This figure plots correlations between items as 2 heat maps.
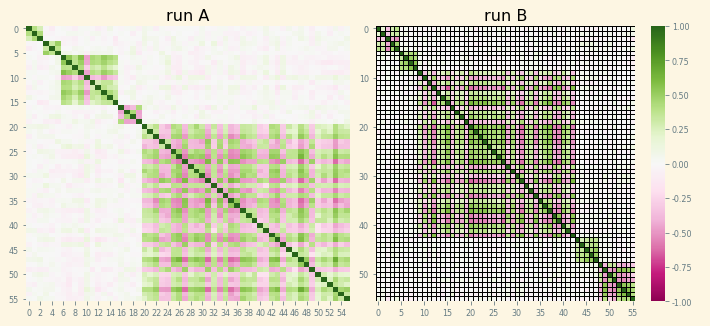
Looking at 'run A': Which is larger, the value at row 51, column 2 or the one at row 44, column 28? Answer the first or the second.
the first
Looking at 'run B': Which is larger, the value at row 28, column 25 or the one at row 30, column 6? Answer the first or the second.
the second
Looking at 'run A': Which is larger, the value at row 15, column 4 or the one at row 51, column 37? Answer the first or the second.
the second
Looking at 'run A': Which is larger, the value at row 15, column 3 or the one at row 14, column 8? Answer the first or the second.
the second
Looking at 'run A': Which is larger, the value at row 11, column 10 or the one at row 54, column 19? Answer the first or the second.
the second
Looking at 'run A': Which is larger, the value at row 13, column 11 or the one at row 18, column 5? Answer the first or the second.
the first
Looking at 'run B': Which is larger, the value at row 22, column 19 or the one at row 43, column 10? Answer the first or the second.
the second
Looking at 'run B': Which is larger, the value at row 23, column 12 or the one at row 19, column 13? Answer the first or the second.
the second
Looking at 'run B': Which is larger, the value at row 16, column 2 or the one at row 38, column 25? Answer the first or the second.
the first
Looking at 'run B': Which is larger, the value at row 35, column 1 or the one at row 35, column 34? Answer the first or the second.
the first
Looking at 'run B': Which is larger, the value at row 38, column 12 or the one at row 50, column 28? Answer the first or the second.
the first
